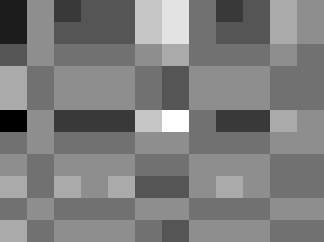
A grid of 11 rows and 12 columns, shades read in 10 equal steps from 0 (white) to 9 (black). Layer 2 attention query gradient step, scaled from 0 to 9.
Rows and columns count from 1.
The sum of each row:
59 57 56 53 53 62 55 53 51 55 53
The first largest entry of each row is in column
1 1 1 7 7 1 1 2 6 1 7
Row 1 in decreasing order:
8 7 7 6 6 6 5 4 4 3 2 1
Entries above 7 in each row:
1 1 0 0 0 1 0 0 0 0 0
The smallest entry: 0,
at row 6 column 7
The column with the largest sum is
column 1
